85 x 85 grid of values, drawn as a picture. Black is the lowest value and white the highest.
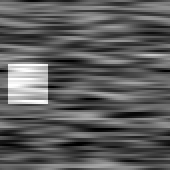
Odd patch: higher, in the middle left. Ninth with the highest average: middle left. Grain: streaks across.
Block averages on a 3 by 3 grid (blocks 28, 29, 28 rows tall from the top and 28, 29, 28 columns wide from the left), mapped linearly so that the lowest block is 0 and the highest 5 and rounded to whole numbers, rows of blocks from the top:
1 1 1 / 5 0 1 / 0 1 0
